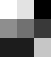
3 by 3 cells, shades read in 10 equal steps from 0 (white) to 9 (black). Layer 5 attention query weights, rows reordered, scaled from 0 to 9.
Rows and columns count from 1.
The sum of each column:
12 14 18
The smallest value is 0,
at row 1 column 1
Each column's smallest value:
0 1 2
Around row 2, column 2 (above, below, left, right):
1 8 4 7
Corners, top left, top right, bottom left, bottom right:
0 9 8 2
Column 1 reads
0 4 8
